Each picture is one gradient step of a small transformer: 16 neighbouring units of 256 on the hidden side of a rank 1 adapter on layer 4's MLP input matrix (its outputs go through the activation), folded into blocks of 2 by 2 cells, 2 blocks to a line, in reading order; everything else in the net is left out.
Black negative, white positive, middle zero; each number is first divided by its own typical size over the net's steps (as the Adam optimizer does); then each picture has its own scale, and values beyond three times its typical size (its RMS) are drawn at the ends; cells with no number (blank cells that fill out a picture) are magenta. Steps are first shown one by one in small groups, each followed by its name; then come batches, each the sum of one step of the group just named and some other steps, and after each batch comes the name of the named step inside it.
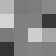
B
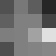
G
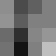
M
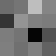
M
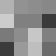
B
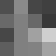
G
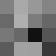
B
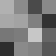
B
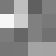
M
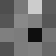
G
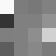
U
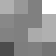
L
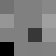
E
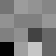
E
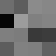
E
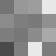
L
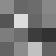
U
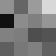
L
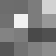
L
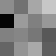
L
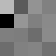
U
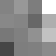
L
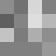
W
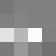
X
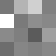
W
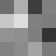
X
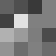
X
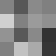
W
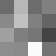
X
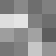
X
